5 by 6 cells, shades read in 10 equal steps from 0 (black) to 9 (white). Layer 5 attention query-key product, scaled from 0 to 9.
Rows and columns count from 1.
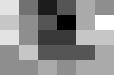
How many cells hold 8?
2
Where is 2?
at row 3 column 3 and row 3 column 4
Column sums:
33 26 15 13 28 33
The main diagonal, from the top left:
8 5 2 3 6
